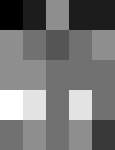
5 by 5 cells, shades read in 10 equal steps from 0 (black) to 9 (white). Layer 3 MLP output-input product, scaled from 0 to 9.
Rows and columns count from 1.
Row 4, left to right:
9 8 4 8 4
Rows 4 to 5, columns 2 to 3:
8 4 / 5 4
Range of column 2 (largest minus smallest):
7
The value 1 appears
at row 1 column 2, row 1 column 4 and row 1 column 5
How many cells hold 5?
7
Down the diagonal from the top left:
0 4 4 8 2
